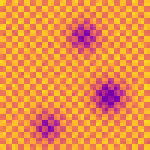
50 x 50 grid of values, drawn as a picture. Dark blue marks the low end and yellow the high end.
No overall slope runs across the table. Three dips sink into the field. No single row or column stands out from its neighbours. On average the colour sits 70% of the way up the scale.
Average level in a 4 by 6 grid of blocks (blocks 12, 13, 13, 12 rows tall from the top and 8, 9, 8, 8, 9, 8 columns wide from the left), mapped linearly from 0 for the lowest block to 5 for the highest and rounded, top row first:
5 5 4 3 5 5 | 5 5 4 3 5 5 | 5 5 5 4 0 5 | 5 2 3 5 5 5
